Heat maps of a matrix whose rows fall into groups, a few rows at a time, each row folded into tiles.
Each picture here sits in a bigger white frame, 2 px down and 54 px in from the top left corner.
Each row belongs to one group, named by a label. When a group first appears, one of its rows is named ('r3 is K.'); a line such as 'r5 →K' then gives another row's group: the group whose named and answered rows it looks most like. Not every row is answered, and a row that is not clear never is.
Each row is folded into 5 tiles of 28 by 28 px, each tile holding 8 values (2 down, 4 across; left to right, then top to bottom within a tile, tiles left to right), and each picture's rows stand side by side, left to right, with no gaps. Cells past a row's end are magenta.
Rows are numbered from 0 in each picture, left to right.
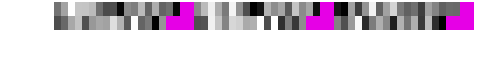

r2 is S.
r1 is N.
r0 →N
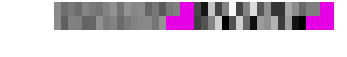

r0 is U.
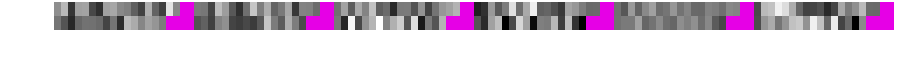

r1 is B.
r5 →N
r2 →N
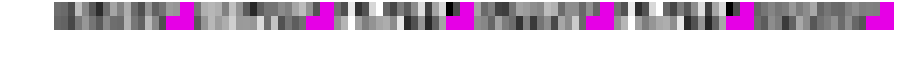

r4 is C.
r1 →N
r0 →B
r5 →S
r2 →C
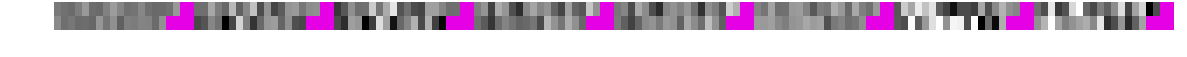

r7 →C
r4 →B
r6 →N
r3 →B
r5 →C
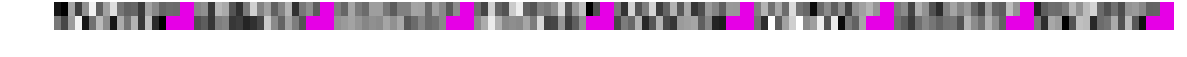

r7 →S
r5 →N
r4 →S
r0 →S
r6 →B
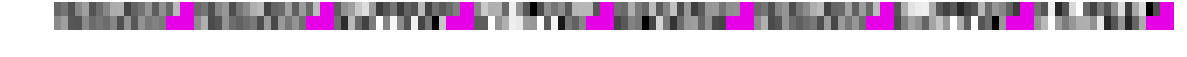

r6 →N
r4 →S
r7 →C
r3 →N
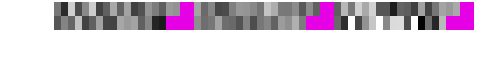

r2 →N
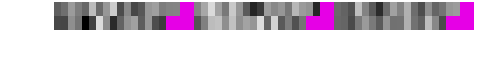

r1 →N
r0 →S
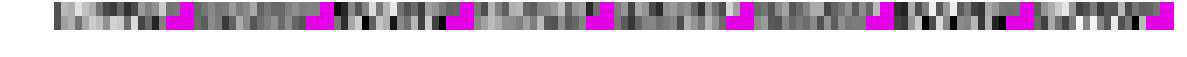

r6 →S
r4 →B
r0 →N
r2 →S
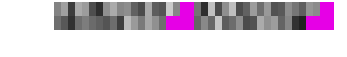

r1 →S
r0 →B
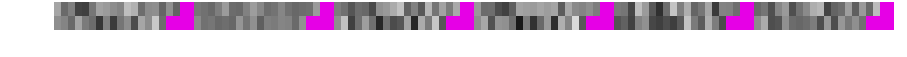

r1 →U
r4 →B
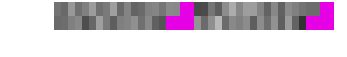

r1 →S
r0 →S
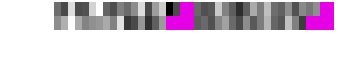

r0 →C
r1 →B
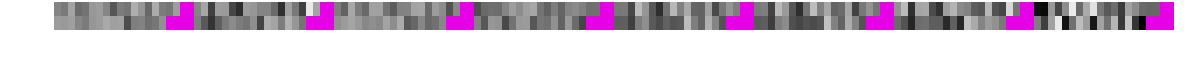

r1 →B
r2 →C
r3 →S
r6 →B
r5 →B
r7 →S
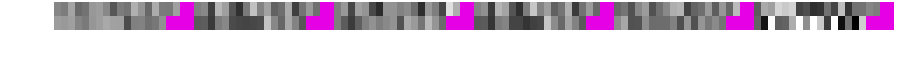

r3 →B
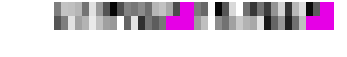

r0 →N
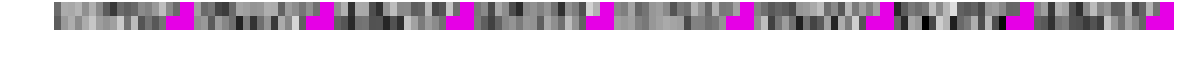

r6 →S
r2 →B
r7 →B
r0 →N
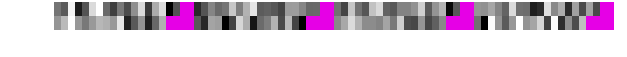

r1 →S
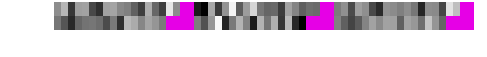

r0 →B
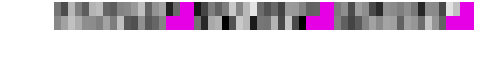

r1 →S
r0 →C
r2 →B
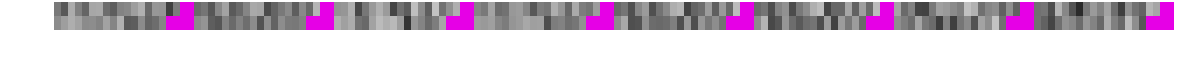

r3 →C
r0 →C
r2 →C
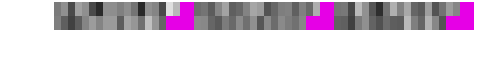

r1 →U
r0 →B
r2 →B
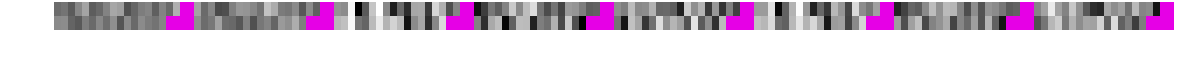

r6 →S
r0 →U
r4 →N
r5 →C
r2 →C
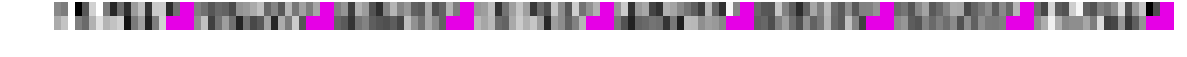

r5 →B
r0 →C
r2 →B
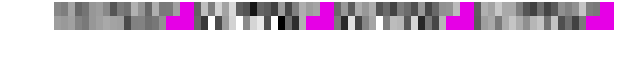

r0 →C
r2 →N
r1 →N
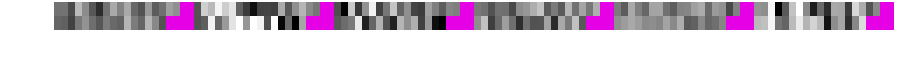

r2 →S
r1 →N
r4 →C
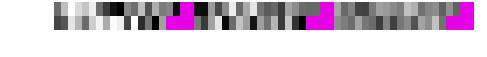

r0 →N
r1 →S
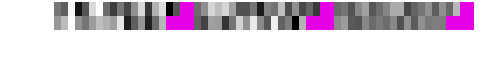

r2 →U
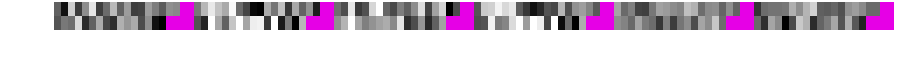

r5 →S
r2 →C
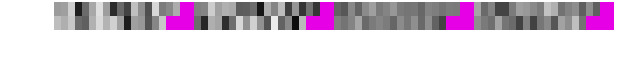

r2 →S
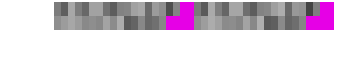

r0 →C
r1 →C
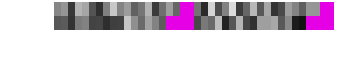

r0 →B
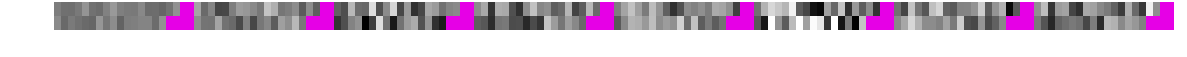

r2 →S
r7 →B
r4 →N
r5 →N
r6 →C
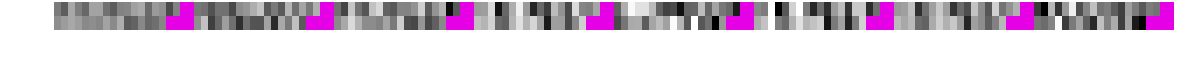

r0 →C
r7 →S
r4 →N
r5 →C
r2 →C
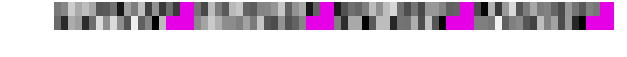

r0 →N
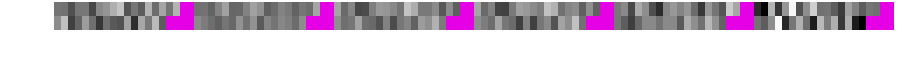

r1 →U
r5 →S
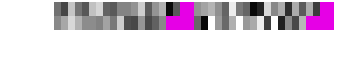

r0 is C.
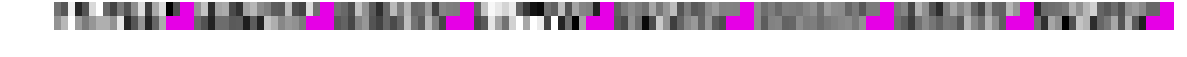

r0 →C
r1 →B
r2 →B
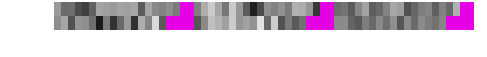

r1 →N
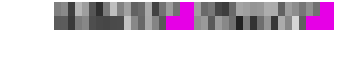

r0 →B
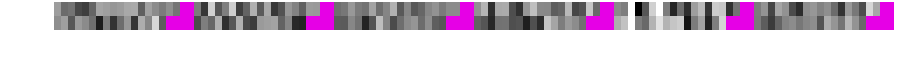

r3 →B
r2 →S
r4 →C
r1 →S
